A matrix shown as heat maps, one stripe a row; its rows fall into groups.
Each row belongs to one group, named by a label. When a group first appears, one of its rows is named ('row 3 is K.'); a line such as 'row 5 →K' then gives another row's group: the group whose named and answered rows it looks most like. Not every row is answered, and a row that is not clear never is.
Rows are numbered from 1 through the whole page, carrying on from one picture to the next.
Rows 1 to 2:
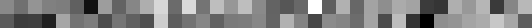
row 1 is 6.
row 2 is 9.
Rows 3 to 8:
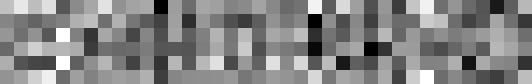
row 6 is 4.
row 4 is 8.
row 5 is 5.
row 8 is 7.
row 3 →7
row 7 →5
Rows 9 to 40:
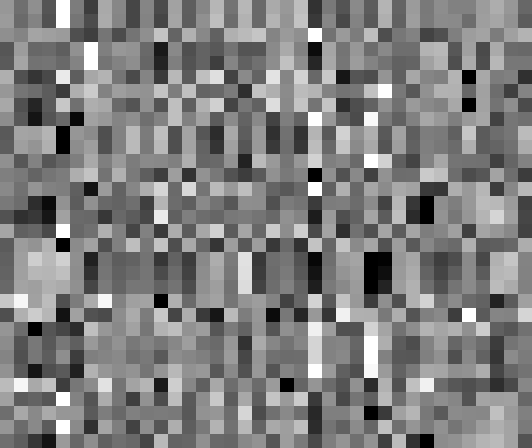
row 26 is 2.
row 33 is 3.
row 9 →5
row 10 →5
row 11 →6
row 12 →8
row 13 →8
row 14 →5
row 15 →3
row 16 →5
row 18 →2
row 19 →2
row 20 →3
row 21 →8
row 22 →6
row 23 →9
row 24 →9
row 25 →5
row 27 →4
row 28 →4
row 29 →4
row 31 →2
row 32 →3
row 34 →3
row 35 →3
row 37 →5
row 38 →4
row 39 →5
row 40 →9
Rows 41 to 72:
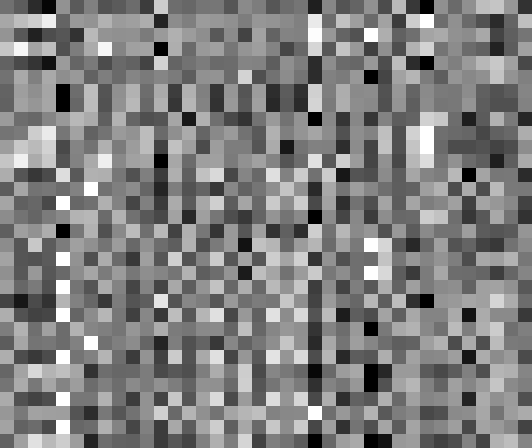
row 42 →7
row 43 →3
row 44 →7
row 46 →4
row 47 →2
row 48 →2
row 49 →8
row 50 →7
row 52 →7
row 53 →5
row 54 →8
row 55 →5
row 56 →8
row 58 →3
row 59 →5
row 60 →3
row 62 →9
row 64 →4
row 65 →8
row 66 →5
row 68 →4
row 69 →5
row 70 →6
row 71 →5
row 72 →4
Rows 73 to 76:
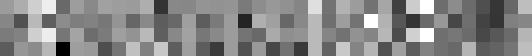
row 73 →7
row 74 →3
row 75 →7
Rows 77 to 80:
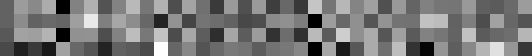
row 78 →8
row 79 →2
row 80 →9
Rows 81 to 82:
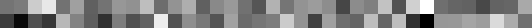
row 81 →7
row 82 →9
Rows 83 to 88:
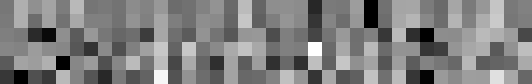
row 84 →4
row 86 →6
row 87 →2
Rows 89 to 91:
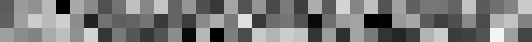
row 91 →8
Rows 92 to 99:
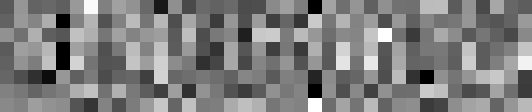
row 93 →2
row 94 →3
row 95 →2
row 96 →2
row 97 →9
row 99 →6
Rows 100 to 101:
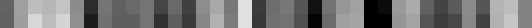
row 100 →4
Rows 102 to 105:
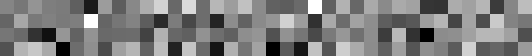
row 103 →8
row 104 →9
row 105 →2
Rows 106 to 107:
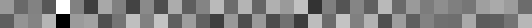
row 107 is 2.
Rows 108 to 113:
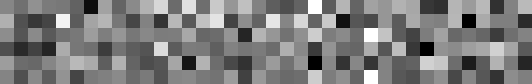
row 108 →6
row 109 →5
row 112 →8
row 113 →3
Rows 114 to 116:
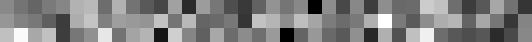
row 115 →3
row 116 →7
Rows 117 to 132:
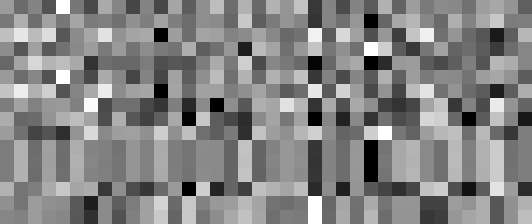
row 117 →5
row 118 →4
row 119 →7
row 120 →3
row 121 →4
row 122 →5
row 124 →8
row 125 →8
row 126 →3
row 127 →4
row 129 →4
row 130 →8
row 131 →6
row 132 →6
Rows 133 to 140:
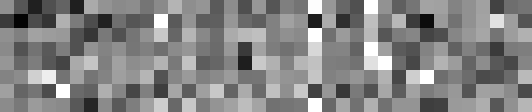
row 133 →3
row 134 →9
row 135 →6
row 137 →3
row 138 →7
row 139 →5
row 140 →6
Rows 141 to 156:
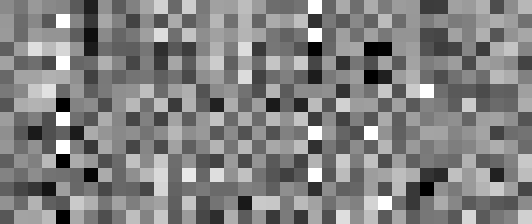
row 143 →6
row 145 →5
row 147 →7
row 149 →5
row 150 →3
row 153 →6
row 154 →9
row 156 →2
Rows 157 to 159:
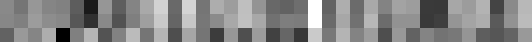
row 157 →6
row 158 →6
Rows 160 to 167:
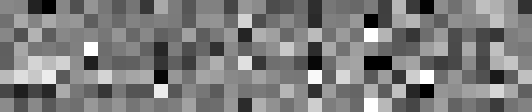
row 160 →9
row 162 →3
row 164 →4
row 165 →7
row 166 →9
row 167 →3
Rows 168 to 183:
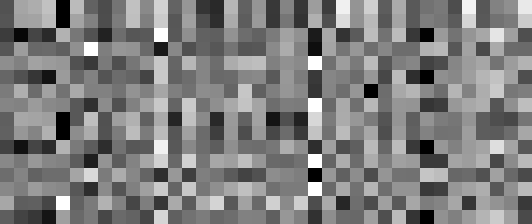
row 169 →2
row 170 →9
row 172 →6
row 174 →4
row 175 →6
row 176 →2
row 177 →2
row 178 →9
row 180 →8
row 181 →6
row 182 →5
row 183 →9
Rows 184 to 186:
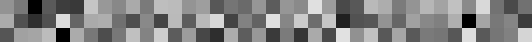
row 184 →3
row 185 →5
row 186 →2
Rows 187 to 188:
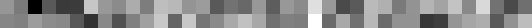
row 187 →3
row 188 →6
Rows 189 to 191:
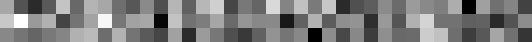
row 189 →5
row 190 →7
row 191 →8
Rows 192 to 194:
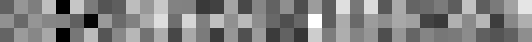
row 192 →2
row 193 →6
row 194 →2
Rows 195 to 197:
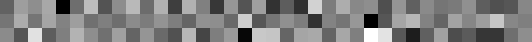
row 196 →4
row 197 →3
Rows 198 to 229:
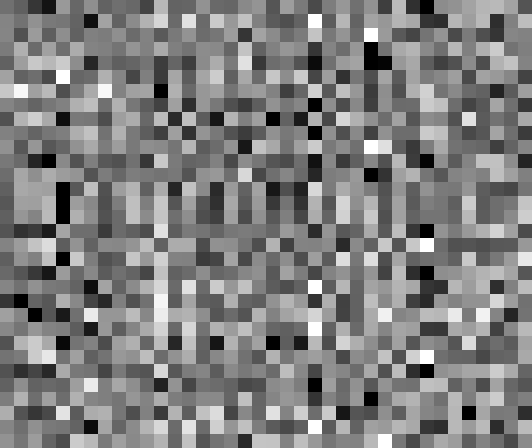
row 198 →9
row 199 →6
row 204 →7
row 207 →8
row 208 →3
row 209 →9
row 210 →4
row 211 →2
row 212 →2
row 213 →2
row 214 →9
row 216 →2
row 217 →9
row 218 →6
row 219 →9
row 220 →3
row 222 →2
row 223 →7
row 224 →9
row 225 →8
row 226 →4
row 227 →5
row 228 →6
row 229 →3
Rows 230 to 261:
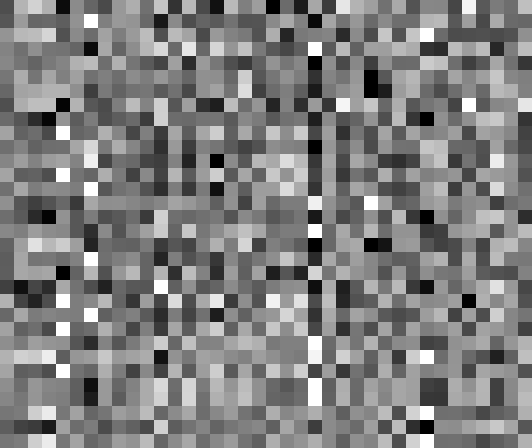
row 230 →2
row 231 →8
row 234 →8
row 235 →4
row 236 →4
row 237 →2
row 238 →9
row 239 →5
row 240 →8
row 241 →8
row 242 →5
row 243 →8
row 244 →3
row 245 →9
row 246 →6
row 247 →4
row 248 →8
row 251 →5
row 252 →8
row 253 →5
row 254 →6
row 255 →7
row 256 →5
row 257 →6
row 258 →6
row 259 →7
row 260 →9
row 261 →7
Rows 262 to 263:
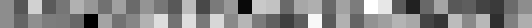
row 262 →3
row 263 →6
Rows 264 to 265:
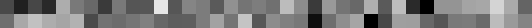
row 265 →4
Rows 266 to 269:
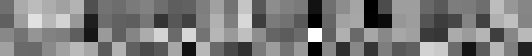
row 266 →4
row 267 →4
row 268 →6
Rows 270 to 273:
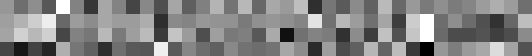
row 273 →9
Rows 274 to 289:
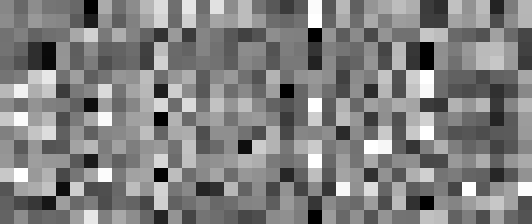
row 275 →6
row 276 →8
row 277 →9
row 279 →7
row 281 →6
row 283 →7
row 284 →3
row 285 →6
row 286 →7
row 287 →2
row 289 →8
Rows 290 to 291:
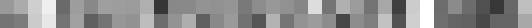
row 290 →7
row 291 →7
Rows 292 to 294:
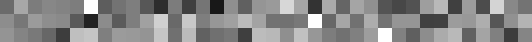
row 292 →8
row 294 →3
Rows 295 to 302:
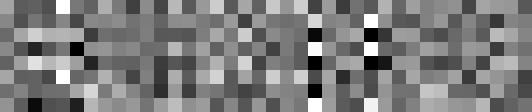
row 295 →5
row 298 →3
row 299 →4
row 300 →5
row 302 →3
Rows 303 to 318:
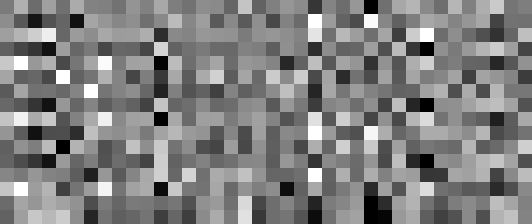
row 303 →4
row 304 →3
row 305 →7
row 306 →9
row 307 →7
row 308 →5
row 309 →8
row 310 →9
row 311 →7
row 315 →6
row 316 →7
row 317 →4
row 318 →4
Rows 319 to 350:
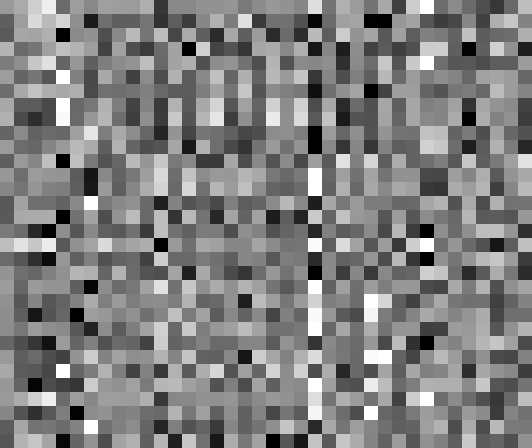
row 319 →7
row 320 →4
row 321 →2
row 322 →8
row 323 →7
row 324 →5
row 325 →4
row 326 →5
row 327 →5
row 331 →6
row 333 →8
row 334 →2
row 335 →9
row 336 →7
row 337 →9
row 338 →8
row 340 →3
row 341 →3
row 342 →6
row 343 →9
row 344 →3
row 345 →5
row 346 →3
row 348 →3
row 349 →8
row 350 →2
